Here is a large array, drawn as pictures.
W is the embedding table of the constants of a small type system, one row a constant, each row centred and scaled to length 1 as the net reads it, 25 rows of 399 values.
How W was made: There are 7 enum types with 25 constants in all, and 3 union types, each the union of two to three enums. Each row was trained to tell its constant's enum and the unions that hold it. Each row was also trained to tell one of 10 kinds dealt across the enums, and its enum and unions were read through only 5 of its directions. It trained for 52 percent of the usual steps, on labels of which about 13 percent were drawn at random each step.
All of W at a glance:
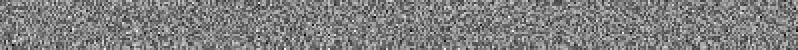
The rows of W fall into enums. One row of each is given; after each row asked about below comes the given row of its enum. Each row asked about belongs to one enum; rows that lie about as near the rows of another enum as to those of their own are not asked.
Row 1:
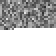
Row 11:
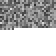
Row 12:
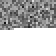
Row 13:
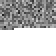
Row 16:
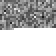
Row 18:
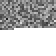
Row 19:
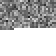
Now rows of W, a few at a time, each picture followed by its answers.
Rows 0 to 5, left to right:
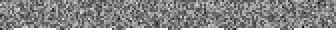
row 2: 1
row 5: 19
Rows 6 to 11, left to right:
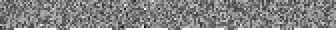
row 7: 16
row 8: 12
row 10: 1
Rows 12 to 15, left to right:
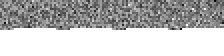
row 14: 11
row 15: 13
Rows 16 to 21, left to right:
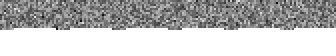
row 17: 11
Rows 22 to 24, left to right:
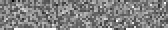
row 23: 18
